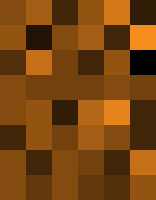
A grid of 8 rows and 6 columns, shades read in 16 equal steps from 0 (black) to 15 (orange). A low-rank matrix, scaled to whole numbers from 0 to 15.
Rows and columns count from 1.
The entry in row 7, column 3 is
8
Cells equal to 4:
8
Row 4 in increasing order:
7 7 7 7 8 8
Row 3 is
5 12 7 4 9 0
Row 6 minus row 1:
-4 -1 3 1 -5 1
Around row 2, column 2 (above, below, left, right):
10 12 9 8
